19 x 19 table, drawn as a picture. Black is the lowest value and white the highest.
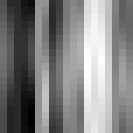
Ninth with the lowest average: bottom left. Ninth with the highest average: middle right. Average level on the scale: 50%. Grain: streaks running down. Lone odd cells: none.
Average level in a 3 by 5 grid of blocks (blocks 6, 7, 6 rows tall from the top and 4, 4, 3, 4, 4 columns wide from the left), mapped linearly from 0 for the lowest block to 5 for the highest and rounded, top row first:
0 1 2 5 2 | 1 2 3 5 3 | 0 2 2 4 3
